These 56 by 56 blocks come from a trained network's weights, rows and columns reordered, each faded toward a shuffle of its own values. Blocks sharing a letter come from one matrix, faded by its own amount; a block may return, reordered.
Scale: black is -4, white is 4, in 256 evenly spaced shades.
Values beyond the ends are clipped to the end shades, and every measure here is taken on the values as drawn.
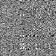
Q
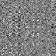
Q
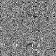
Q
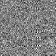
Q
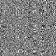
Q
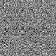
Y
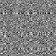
Q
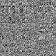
Q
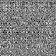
Y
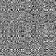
Q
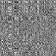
Q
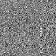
Q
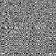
Q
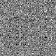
Q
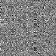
Q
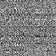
Y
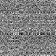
Y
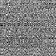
Y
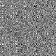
Q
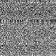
Y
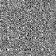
Q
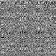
Y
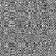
Q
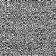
Y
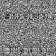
Y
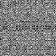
Y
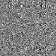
Q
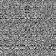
Y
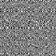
Q
